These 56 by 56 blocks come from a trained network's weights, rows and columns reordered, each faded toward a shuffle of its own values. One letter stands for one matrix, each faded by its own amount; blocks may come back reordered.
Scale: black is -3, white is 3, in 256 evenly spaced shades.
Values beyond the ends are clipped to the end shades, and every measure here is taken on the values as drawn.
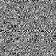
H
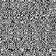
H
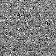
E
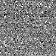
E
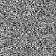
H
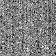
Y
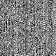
Y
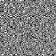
H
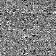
E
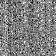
Y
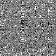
E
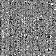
Y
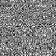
H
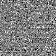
E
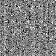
Y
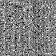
Y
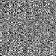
H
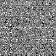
E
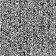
Y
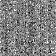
Y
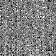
Y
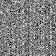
Y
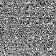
E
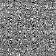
E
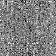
Y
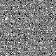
E
